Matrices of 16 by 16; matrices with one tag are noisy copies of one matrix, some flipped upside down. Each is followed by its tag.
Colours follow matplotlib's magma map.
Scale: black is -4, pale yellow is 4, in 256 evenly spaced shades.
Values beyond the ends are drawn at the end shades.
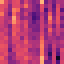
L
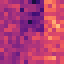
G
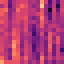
L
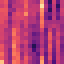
L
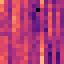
L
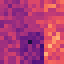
G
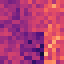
G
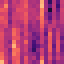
L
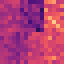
G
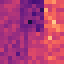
G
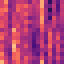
L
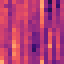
L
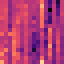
L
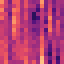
L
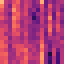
L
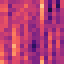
L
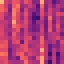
L
